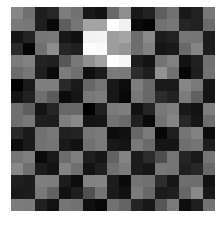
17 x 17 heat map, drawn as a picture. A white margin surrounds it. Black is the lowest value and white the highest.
Odd patch: higher, in the top middle. Ninth with the highest average: top middle. Grain: checkered. Average level on the scale: 30%. Mirror symmetry: none.
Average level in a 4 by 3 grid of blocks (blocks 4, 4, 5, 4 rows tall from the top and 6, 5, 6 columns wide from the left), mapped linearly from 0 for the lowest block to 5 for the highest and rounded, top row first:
050
020
000
000
